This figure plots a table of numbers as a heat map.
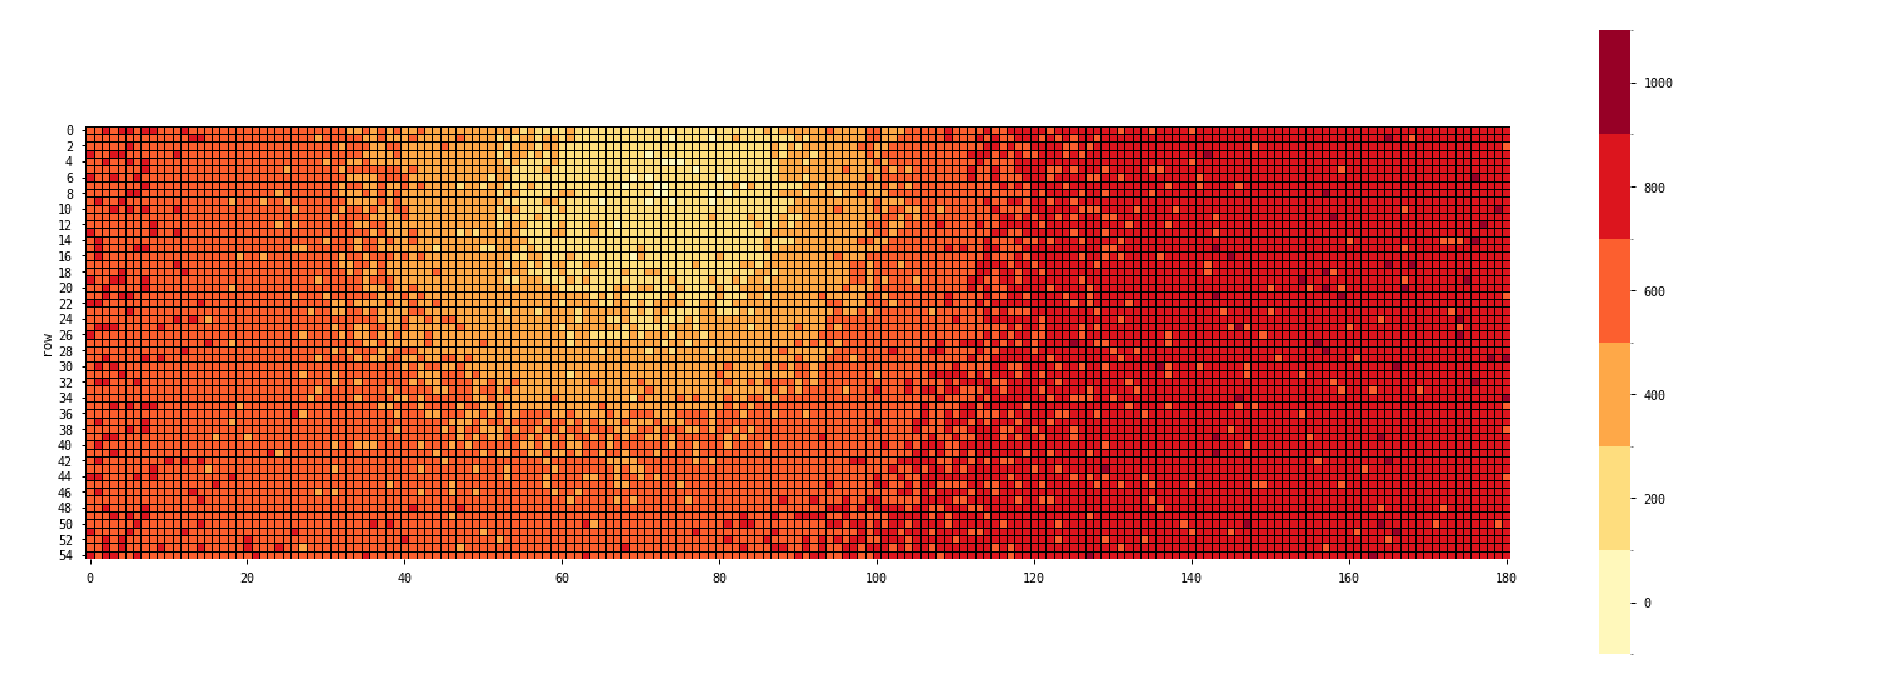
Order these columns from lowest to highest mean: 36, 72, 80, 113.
72, 80, 36, 113
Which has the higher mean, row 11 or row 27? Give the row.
27
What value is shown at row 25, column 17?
600
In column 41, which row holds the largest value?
48
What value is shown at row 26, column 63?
400
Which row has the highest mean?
54
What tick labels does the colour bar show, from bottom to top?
0, 200, 400, 600, 800, 1000
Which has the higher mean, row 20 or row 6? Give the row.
20
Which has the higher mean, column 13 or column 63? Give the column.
13
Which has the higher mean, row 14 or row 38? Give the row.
38
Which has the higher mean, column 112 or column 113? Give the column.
113
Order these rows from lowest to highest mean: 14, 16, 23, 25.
14, 16, 23, 25
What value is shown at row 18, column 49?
400
